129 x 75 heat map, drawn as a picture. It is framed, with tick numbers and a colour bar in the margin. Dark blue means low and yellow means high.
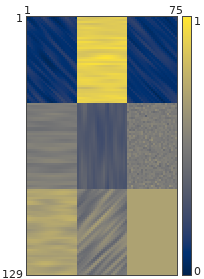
The table splits into 3 rows of 3 panels. Panel 1,1: very low, slanting down to the right, faint in contrast. Panel 1,2: very high, streaked across, faint in contrast. Panel 1,3: very low, slanting down to the right, faint in contrast. Panel 2,1: middling, streaked across, faint in contrast. Panel 2,2: low, streaked downward, faint in contrast. Panel 2,3: middling, fine-grained, faint in contrast. Panel 3,1: high, streaked across, faint in contrast. Panel 3,2: middling, slanting up to the right. Panel 3,3: high, flat.
